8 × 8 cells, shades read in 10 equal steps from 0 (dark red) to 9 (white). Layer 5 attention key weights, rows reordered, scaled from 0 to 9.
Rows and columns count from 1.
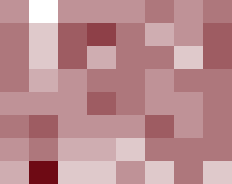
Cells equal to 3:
7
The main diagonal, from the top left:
5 7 3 4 4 3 4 7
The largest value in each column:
6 9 7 7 7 7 7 7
